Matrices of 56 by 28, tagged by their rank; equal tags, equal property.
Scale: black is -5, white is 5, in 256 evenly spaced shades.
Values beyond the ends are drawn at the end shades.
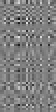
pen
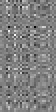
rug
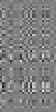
pen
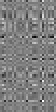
pen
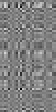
pen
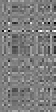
rug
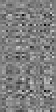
rug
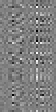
rug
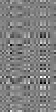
pen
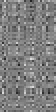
rug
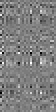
rug
